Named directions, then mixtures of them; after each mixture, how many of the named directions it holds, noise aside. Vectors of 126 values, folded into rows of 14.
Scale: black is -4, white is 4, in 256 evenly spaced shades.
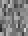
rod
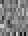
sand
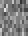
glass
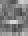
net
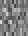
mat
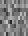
one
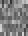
three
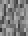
two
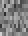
two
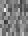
two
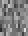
one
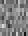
two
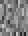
two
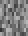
two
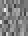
two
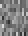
two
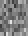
three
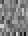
one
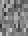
two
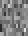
one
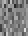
two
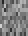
three
